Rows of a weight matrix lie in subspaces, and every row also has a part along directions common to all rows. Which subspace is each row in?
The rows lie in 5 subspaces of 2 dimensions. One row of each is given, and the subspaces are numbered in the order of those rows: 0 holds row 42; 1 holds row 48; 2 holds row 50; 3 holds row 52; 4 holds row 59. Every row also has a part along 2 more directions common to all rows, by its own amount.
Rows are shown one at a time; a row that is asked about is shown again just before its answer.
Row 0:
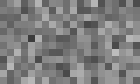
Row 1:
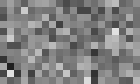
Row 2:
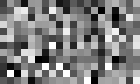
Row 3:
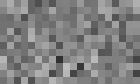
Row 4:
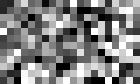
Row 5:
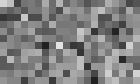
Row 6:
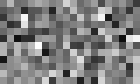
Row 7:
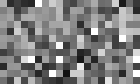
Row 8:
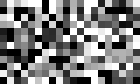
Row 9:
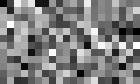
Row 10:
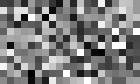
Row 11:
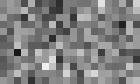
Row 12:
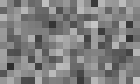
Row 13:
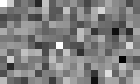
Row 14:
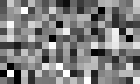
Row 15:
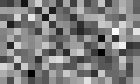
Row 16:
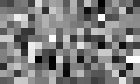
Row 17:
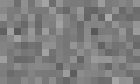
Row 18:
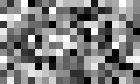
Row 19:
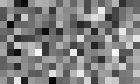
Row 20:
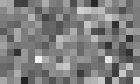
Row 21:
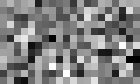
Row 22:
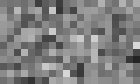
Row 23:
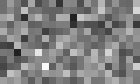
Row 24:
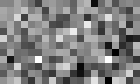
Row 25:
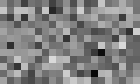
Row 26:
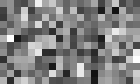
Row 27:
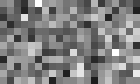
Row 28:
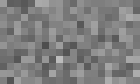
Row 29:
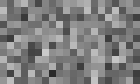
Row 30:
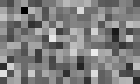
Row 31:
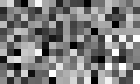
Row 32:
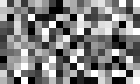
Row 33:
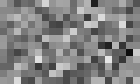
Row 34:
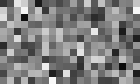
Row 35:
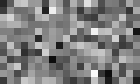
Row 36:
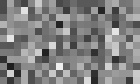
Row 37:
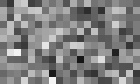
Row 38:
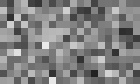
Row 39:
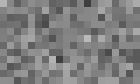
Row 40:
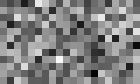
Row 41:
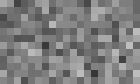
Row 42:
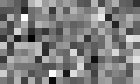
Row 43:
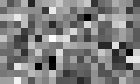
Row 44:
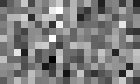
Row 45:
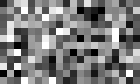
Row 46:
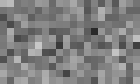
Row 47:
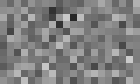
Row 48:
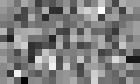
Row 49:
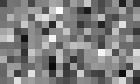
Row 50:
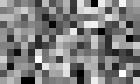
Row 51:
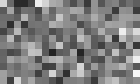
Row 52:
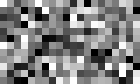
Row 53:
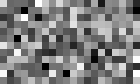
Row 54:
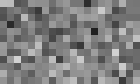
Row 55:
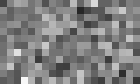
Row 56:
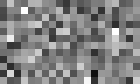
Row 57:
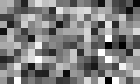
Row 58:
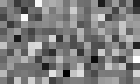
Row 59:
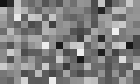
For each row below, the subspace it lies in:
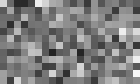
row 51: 0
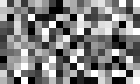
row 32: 3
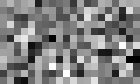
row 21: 3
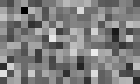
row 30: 1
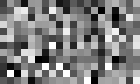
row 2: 1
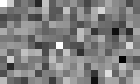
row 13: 4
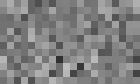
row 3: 0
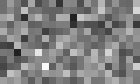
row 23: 3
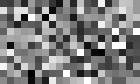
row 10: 4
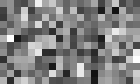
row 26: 1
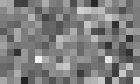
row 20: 2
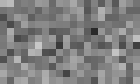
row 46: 0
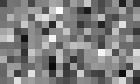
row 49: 3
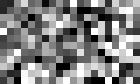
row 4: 2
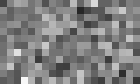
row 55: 2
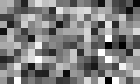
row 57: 2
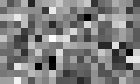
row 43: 2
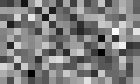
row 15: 4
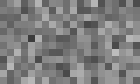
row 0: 2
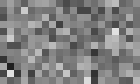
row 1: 1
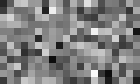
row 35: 4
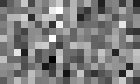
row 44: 3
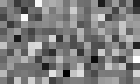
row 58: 3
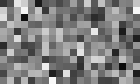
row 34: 3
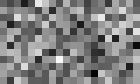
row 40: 4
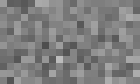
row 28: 0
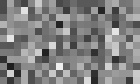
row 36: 1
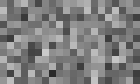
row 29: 1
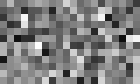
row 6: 0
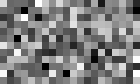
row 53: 3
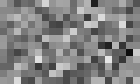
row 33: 2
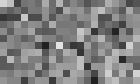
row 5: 4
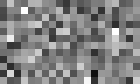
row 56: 1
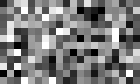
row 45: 1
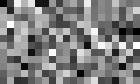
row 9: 0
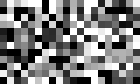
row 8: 4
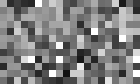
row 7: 0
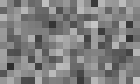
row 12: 2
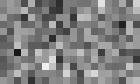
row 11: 3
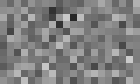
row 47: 3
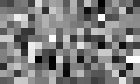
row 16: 1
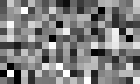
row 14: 1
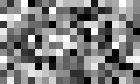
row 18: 2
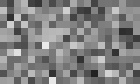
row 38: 4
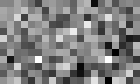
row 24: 2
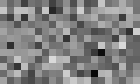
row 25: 4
